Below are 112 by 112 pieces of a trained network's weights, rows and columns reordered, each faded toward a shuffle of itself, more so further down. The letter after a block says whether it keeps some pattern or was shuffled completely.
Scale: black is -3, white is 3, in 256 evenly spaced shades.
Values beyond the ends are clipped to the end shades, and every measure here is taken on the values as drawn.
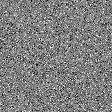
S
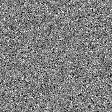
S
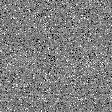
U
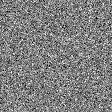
S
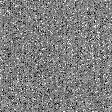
U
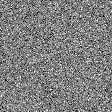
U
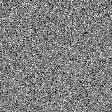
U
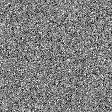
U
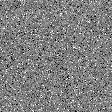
S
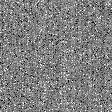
U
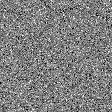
S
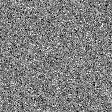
S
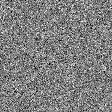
S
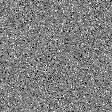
S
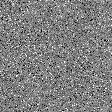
S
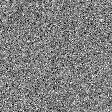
S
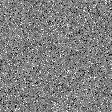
S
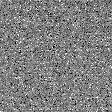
U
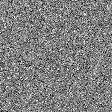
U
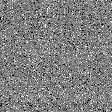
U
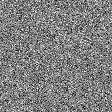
S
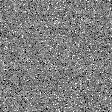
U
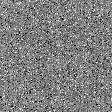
U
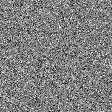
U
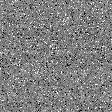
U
